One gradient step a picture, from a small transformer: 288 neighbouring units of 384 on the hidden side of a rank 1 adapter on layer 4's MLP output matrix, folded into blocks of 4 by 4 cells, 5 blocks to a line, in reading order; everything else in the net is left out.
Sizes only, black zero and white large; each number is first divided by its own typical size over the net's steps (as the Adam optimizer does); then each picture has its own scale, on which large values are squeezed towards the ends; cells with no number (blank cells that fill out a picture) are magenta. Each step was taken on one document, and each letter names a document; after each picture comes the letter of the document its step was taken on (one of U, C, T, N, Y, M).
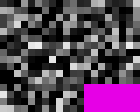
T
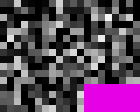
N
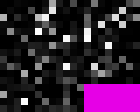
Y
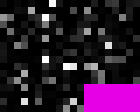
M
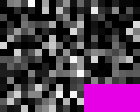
N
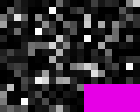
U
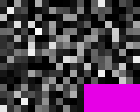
T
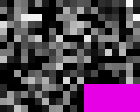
T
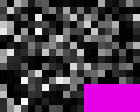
U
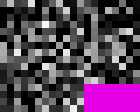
N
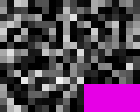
T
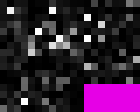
U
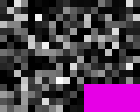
U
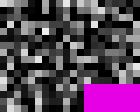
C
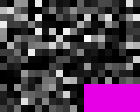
U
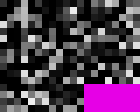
T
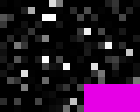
M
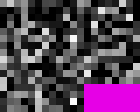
C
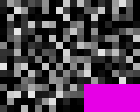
C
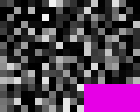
C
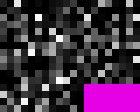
U
